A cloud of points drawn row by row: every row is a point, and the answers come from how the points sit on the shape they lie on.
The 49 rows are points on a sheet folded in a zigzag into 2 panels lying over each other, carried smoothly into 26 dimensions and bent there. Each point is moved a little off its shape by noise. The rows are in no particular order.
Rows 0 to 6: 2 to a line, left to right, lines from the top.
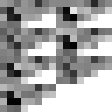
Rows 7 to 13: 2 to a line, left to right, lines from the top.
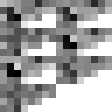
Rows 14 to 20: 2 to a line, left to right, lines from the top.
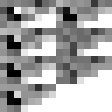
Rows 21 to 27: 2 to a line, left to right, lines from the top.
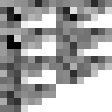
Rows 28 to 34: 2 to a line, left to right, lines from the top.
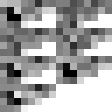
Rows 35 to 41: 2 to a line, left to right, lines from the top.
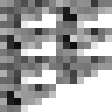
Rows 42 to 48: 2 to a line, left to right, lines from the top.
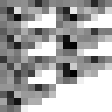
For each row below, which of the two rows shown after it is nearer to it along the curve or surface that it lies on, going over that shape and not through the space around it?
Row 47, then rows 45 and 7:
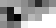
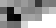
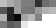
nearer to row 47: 7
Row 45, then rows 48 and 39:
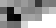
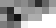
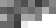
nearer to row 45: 48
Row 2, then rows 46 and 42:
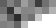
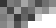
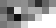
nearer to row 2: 46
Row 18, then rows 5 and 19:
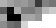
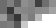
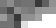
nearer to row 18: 5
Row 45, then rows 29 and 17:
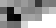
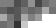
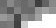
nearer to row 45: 29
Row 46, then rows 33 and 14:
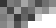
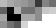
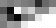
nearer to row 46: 14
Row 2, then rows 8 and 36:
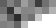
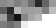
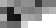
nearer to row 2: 36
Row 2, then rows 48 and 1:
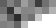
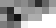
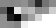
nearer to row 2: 1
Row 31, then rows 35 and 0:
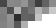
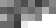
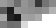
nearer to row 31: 35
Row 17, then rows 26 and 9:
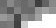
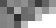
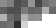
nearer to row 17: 26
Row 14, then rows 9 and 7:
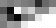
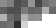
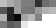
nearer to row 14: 7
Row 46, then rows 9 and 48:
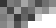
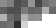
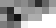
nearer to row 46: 9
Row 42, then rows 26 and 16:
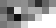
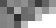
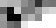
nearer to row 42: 26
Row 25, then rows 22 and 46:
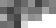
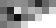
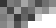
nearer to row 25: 46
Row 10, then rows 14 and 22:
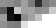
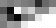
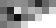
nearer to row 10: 14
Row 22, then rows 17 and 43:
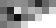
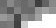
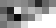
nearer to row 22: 43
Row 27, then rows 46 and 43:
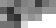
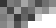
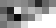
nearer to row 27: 46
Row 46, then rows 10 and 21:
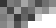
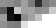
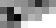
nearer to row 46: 10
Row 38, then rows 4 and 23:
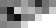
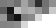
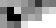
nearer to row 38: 4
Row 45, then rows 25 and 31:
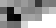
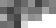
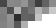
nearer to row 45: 25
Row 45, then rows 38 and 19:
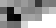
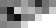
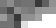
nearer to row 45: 38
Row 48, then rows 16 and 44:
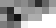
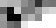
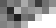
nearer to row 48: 16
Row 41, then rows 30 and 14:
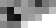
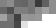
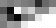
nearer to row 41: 14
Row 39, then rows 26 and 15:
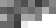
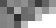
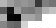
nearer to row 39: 26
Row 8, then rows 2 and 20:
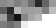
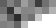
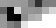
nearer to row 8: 20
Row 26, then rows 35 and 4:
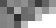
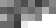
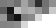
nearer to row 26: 35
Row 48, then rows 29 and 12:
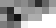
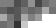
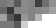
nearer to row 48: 12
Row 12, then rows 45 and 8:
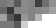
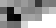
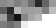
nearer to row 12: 45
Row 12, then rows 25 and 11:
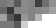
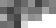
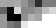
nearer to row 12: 25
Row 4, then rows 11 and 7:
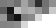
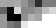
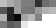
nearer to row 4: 11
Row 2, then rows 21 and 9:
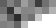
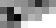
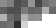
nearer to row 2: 9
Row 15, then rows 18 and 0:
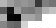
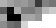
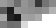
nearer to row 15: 18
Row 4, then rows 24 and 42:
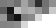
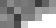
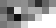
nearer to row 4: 42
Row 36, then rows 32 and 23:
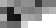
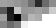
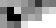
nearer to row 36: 23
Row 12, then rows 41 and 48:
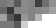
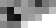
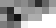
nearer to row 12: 41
